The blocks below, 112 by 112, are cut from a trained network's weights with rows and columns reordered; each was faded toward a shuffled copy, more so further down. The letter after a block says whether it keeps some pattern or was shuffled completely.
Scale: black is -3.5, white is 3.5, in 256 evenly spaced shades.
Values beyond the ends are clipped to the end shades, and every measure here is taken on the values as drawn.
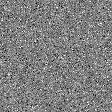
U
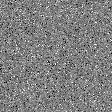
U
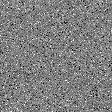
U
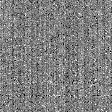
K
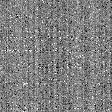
K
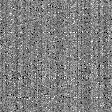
K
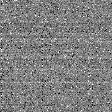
K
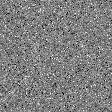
U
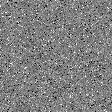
U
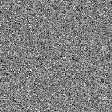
K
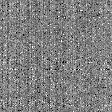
K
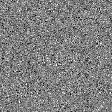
K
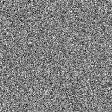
K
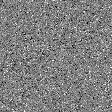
U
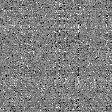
K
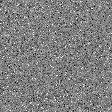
U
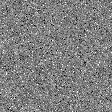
U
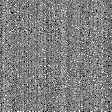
K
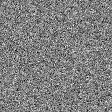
U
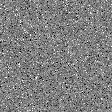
U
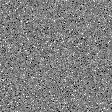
U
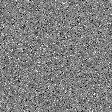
U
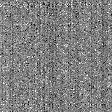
K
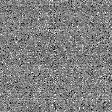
K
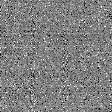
K
